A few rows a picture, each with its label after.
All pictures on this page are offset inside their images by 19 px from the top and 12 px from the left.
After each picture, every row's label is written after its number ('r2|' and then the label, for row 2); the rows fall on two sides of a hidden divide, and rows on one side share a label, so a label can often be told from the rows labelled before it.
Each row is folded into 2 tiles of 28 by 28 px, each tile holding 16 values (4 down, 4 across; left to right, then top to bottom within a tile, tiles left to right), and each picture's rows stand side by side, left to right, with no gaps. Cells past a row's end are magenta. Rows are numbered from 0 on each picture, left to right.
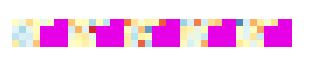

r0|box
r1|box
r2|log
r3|box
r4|box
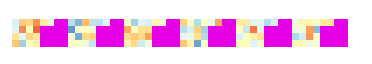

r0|box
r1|box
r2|box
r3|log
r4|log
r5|log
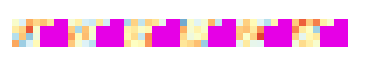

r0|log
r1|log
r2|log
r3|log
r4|box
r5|log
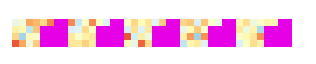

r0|box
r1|log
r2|box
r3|log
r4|log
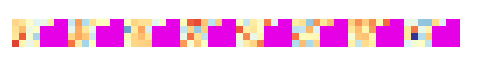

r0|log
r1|log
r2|log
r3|box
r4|log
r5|log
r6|box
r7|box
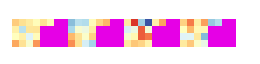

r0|log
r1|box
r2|log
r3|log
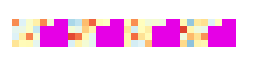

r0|log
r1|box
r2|log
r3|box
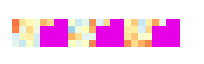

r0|log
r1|box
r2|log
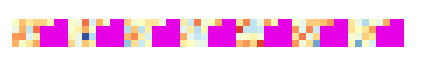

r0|box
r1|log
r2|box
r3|box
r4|log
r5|log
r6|box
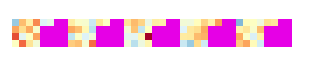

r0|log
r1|log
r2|box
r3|box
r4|box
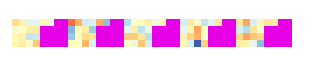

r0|log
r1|log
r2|box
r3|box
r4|log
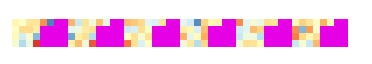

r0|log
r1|log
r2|log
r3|box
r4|log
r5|log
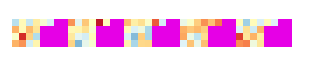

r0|log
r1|log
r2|log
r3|box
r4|box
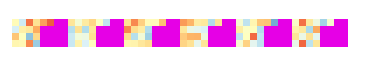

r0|box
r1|box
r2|log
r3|log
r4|log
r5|box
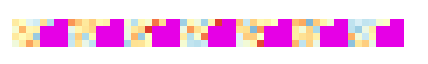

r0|log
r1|log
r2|box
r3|box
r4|box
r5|log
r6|box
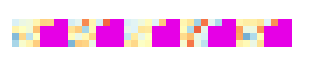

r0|box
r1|box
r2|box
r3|log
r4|box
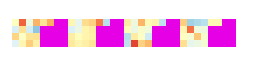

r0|log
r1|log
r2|log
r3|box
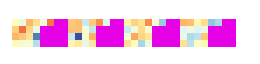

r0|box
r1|log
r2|log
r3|log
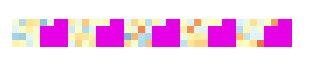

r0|box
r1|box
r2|log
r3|box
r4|box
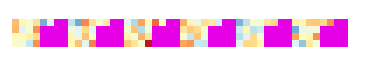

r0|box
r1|box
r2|box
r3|log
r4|box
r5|box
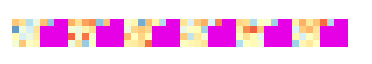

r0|log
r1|box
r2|log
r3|box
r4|log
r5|log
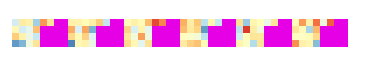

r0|box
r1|log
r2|log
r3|log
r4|box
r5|box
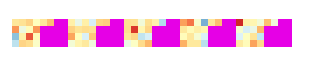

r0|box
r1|box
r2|log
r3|log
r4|log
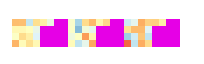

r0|log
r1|box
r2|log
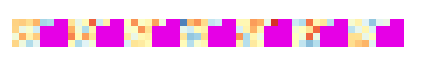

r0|log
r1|box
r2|log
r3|box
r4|box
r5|box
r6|log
